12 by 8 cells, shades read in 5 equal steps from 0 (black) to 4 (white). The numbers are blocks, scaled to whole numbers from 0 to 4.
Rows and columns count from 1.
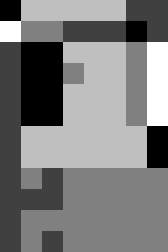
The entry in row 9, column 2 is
2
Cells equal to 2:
31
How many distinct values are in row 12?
2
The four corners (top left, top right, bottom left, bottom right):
0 1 1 2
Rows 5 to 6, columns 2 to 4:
0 0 3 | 0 0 3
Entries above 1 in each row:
5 3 5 5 5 5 6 6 6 5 7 6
